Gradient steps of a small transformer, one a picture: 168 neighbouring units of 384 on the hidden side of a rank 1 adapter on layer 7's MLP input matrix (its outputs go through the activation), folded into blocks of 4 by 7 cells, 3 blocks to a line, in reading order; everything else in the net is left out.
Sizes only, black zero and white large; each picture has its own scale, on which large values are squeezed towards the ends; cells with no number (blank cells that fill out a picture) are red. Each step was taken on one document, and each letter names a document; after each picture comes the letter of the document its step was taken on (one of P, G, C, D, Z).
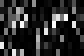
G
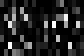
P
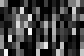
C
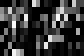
G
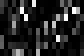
P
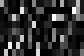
C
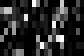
G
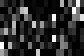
C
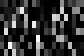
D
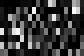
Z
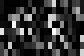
Z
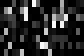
G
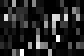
D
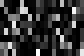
C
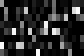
Z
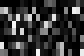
Z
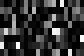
Z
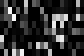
G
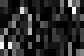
C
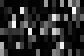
Z
